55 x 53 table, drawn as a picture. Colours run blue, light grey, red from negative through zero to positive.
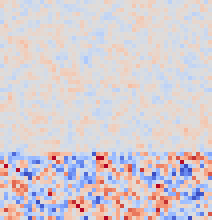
There is no overall slope. A horizontal seam about 70% of the way down splits the table, and the top part is calmer. Overall the values sit about 50% of the way up the scale. A few values lie far out on both sides of the bulk. No regular stripes run through it.
